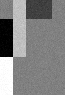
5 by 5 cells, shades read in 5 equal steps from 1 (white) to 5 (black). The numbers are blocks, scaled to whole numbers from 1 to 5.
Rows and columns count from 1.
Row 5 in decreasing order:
3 3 3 3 1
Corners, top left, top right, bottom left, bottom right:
3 3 1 3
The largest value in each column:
5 3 4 4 3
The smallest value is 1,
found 2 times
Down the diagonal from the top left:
3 2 3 3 3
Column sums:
15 12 16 16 15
